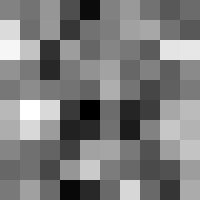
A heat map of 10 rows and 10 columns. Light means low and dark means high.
Average level on the scale: 50%. Ninth with the highest average: centre. Slope: none. Calmest part: bottom left. Mirror symmetry: none.
